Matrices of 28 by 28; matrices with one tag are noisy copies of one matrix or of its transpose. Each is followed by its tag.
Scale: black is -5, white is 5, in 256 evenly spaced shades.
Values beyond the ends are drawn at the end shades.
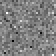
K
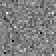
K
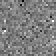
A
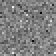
K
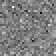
K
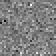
A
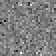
A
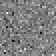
K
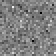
K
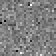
A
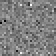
A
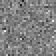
A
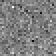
K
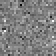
A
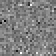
A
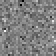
A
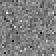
K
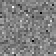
K
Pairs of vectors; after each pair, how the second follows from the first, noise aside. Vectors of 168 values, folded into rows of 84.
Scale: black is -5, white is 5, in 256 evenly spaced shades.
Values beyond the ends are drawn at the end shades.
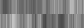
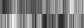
scaled up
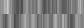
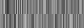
sign-scrambled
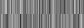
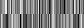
scaled up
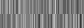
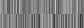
sign-scrambled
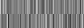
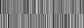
sign-scrambled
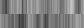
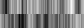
scaled up
